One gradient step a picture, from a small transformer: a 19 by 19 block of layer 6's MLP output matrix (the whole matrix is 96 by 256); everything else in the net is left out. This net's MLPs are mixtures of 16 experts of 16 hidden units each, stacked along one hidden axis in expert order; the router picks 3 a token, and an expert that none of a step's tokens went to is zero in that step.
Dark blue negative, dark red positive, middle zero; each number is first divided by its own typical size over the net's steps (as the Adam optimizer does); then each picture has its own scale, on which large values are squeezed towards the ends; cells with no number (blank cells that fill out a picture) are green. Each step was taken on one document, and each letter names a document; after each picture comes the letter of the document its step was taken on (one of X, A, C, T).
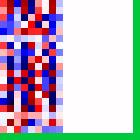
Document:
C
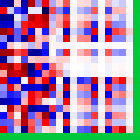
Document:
C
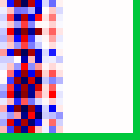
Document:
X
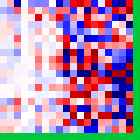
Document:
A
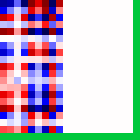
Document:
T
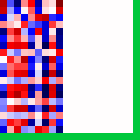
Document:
T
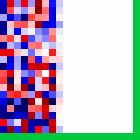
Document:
C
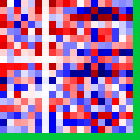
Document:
A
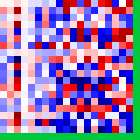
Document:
A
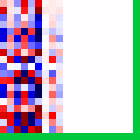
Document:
X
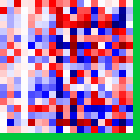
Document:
A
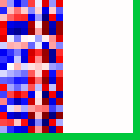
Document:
T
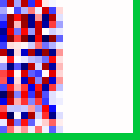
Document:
C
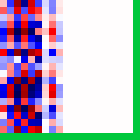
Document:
X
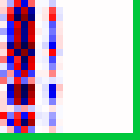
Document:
X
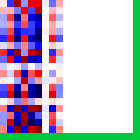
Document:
X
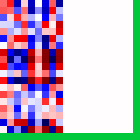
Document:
T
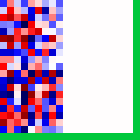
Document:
C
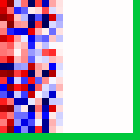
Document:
C
